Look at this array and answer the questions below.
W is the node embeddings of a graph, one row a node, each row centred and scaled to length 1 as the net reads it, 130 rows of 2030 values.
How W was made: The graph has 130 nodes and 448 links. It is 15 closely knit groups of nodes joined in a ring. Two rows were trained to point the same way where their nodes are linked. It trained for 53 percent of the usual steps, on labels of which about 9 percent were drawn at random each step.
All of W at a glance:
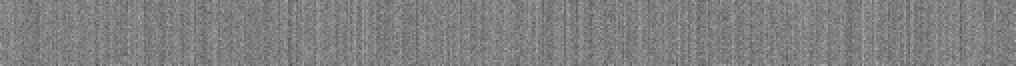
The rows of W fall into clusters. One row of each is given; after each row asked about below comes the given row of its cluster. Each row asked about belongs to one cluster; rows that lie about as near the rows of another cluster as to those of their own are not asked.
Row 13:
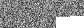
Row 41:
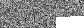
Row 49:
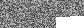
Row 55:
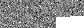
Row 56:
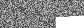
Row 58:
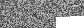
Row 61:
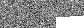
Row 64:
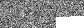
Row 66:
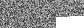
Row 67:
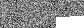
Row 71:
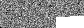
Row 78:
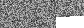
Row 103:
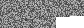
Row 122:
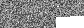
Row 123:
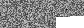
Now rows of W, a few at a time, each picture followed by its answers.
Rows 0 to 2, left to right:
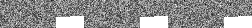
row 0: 58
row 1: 58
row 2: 122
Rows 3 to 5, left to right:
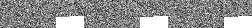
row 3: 66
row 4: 103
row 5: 49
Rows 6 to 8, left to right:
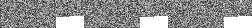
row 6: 78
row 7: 58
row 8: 41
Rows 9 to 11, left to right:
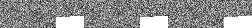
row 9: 55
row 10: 41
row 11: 56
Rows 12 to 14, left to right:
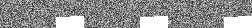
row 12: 103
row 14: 71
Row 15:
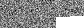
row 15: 66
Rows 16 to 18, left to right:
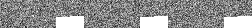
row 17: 78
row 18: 71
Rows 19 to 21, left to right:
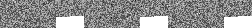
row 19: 66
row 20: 122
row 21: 78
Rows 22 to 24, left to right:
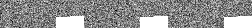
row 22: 122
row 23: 103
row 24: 123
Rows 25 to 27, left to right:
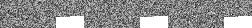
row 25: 58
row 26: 123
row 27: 122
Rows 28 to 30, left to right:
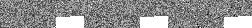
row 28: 41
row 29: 13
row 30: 55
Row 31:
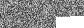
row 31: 13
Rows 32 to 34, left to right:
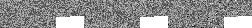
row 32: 41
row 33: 55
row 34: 64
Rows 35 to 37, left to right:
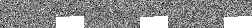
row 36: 55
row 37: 64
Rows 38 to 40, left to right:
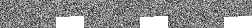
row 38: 66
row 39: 41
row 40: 58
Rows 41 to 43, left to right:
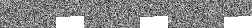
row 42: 123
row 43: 78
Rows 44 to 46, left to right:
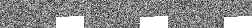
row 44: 66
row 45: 67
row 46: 123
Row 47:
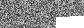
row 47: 66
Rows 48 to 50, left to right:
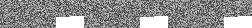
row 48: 103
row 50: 41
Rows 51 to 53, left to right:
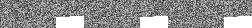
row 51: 61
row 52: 71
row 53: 71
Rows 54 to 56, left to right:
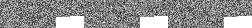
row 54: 122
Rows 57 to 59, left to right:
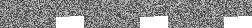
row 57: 64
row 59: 49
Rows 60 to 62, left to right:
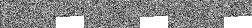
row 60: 67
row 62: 78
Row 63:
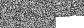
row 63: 71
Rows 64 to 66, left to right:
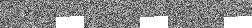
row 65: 122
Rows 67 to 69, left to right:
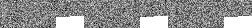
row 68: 78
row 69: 67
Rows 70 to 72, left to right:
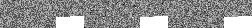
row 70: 13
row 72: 64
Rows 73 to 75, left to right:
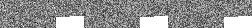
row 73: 103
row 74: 67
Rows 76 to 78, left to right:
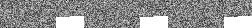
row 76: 64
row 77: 103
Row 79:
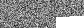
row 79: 78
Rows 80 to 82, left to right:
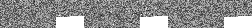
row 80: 66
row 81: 66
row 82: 49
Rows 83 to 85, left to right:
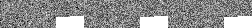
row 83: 67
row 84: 13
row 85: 103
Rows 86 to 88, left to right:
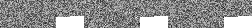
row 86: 56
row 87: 122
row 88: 67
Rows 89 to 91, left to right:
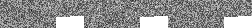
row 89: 55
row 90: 122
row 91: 13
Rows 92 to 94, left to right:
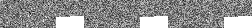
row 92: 13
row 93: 71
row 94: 58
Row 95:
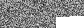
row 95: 41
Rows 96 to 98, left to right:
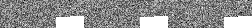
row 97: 41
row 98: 41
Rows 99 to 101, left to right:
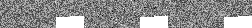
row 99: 66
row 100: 55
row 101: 67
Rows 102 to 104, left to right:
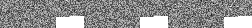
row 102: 103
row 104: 122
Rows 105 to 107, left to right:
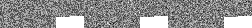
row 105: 103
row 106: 13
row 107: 123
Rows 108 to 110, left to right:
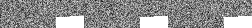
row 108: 56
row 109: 61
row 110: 13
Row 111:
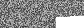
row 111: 56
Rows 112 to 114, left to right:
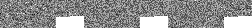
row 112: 49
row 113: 49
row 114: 13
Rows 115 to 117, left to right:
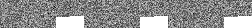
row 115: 67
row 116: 49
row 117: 61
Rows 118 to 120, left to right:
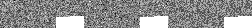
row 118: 64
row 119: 71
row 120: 55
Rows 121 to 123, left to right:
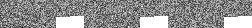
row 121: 58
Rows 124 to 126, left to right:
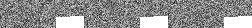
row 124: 66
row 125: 61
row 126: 122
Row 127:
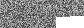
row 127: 13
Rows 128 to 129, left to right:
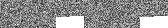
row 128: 41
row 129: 61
